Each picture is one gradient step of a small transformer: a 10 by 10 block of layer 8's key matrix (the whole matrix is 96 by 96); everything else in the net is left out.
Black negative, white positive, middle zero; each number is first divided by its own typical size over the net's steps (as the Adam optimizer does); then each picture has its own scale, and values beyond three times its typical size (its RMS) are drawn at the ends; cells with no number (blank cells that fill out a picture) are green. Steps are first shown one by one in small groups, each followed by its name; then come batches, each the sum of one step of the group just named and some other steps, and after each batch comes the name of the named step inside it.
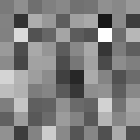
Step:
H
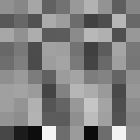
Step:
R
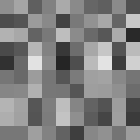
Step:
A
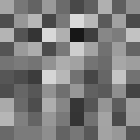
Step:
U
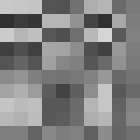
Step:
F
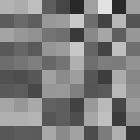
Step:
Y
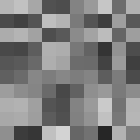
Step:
F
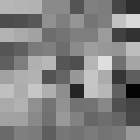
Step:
A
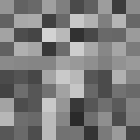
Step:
U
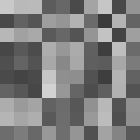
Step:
Y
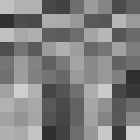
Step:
F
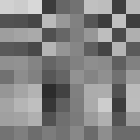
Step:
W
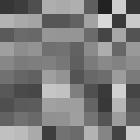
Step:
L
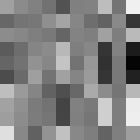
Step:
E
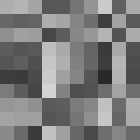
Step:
E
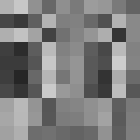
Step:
L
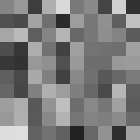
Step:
L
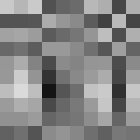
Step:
W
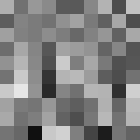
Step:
E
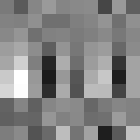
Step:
L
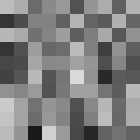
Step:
E
